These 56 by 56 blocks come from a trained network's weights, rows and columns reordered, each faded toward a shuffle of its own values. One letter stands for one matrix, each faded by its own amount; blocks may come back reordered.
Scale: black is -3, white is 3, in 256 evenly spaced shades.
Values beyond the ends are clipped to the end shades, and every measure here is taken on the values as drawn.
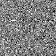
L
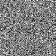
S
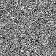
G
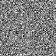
S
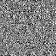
S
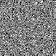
L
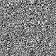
S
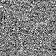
G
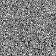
L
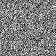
G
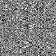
S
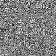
S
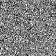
G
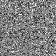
G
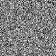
S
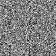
S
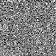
L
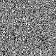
L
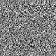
S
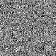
S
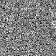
L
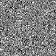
L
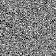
L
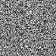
L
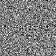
S
